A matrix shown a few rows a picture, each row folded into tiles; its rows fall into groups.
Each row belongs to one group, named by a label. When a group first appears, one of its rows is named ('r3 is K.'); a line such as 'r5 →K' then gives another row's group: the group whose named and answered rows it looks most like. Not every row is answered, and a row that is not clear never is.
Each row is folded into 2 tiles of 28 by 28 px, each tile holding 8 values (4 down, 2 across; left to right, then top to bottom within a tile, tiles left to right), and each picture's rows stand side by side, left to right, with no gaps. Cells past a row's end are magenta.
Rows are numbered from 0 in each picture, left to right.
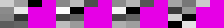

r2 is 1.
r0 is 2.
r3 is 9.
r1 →1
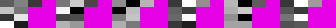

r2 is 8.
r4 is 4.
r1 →1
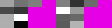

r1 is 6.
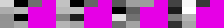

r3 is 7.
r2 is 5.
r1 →4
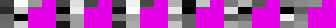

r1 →7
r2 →7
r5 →5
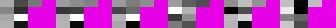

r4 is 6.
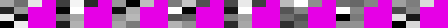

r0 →9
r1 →7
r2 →8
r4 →7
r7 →9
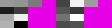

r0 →6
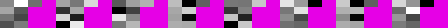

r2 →5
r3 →4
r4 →9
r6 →4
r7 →2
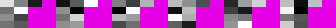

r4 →5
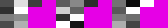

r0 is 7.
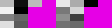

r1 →2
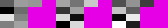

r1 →9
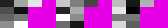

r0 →5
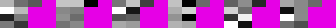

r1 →2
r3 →4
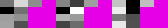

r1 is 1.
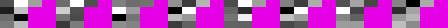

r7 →8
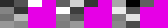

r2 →6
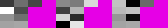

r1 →9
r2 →4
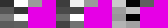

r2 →4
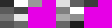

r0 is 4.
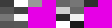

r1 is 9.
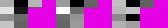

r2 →4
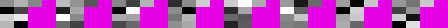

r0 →6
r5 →6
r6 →8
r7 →9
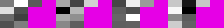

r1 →8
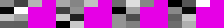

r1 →9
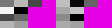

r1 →4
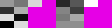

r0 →9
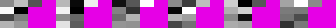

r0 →1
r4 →4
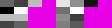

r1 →2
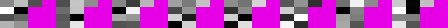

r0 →1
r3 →9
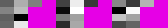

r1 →7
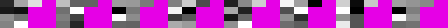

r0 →5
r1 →2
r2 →5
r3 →1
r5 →2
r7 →5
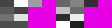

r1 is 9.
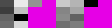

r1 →2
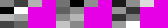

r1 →8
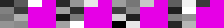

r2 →9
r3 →7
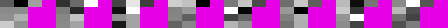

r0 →8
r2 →7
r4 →1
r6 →6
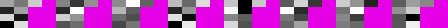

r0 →9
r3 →9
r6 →2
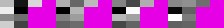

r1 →8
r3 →5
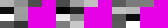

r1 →5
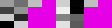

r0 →9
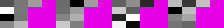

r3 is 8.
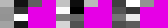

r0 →6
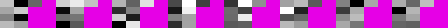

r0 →4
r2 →9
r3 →7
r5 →1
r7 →8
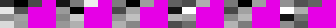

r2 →8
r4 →8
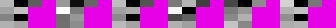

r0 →4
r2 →4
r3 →1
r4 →8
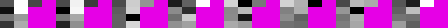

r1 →7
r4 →4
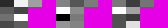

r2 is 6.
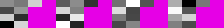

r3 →6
